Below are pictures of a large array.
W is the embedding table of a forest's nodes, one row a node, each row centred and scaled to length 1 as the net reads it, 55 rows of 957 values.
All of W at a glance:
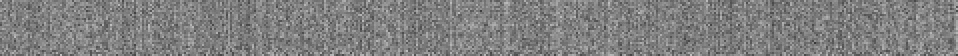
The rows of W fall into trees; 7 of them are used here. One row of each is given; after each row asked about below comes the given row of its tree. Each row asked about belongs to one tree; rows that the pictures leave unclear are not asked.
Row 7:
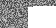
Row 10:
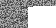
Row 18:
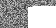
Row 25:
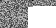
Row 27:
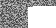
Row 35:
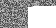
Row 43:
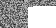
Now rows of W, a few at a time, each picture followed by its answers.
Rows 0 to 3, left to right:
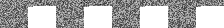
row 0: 18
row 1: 7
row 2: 35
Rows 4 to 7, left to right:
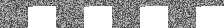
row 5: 43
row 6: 18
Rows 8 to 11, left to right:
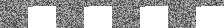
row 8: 27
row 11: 7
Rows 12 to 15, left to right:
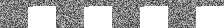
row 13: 43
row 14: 18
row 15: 35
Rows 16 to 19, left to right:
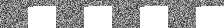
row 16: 10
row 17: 18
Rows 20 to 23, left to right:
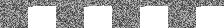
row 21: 27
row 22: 35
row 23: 25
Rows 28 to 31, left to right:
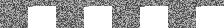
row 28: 25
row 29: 27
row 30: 25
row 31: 7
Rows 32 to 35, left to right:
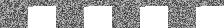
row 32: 35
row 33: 18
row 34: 43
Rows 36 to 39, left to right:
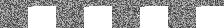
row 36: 35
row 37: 18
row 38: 25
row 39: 43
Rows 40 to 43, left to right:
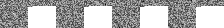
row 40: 27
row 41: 25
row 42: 25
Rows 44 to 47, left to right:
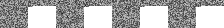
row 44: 25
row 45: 10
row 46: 25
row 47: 7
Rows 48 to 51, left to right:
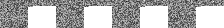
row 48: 25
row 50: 18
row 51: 27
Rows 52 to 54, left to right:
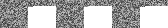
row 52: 35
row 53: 35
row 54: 10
